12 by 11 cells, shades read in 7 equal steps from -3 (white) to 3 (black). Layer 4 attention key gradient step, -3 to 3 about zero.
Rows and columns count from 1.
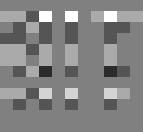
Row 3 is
0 1 -1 1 0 1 0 0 1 1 0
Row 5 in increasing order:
-1 -1 -1 -1 -1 0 0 0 0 0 1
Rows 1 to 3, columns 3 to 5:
0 0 0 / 1 -3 0 / -1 1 0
